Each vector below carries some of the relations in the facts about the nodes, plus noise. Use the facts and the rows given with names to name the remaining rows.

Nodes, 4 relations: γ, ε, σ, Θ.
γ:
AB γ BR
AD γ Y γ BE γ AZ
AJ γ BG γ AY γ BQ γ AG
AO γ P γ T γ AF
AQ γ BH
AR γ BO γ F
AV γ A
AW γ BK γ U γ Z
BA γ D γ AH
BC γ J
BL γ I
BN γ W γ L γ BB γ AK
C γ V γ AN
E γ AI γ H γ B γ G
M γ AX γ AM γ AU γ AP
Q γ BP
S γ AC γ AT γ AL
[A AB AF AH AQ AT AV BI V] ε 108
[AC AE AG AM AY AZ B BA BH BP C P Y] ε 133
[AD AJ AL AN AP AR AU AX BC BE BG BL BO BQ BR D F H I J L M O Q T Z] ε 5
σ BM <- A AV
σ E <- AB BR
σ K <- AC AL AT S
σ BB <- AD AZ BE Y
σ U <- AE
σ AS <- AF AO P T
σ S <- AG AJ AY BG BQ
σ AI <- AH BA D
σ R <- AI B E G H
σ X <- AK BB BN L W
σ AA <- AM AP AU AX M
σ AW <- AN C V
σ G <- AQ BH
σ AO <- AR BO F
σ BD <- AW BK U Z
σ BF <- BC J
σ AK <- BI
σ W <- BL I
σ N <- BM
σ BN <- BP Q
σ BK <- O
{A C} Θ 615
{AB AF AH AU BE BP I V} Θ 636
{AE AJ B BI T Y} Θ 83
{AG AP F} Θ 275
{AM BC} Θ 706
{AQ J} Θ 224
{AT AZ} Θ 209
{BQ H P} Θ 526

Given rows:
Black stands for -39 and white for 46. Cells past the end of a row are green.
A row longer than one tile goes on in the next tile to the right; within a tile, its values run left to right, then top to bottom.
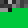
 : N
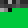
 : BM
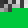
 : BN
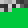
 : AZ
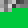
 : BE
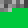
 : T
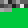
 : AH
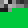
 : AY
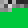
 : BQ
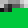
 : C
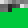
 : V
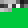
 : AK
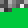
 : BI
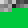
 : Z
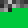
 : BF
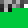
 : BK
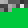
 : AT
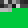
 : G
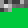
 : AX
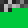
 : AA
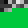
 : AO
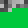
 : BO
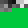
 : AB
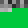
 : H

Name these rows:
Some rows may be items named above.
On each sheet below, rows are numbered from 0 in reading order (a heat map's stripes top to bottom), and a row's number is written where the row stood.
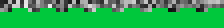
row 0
BN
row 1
BI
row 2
S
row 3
AX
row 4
BO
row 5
B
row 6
AC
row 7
P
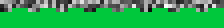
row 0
AM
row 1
W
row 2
E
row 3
AE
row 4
AT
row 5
AW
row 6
AJ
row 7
AZ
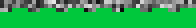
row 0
R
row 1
BA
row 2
AJ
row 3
M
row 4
U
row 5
V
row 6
O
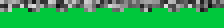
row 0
AF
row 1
M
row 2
AS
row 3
AN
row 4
J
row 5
U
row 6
AT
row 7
A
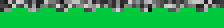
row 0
AO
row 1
AI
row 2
AR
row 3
BG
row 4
AI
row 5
BD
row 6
BC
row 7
AG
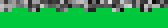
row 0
I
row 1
K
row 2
BH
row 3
AV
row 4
X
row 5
AA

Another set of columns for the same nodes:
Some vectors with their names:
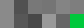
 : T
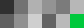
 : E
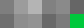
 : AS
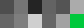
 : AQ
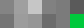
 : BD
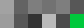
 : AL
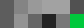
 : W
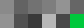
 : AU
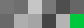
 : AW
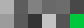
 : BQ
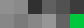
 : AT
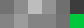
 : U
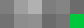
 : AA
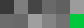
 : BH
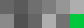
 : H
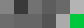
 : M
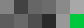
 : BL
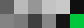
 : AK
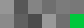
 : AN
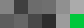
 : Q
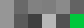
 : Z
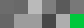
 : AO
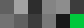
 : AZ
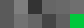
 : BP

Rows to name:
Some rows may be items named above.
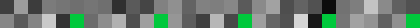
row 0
B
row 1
AV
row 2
Z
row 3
AG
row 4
BK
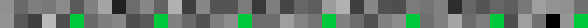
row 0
Z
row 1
BI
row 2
BG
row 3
BH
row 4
BG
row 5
A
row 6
BN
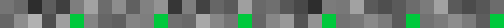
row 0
AV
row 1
O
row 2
BH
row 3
C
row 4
AE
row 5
AE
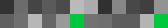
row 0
BA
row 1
AJ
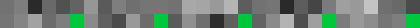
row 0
A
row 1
AN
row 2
X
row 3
AV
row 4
K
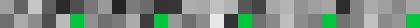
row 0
S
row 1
AF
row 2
G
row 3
R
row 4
AI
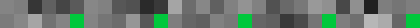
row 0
V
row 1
AY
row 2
O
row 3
I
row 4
AH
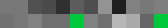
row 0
AC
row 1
AH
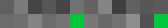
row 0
P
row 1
AM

